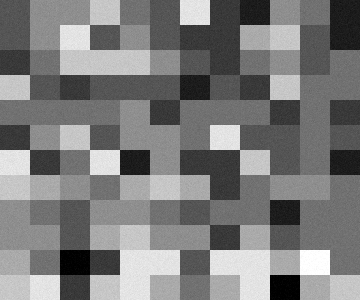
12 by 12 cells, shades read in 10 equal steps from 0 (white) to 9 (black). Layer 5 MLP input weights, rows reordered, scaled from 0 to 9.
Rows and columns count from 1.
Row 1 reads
6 4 4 2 5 6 1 7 8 4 5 8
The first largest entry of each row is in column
9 12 1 7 6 1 5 8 10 8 3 10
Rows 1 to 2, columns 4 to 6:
2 5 6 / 6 4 6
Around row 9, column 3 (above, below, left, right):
4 6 5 4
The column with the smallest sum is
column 5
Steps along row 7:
up down down up down up same down up down up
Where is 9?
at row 11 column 3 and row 12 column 10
